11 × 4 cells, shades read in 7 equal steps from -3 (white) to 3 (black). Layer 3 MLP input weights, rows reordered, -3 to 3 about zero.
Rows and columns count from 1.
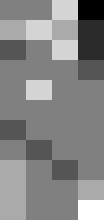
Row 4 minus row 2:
1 2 1 -1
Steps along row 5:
down up same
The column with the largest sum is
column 4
